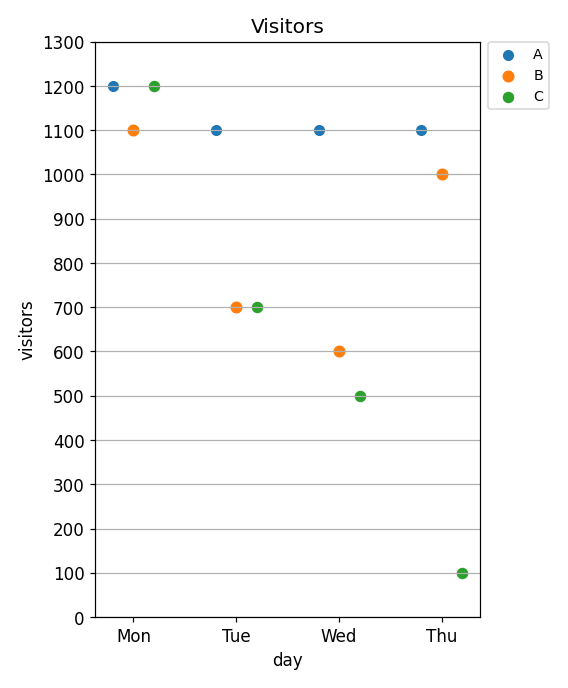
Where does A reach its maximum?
Mon
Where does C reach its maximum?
Mon
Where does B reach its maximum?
Mon
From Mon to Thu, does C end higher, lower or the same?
lower
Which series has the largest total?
A
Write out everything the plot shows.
Title: Visitors
x-axis: day, ticks Mon Tue Wed Thu
y-axis: visitors, ticks 0 100 200 300 400 500 600 700 800 900 1000 1100 1200 1300
Legend: A, B, C
Values:
A: 1200 1100 1100 1100
B: 1100 700 600 1000
C: 1200 700 500 100
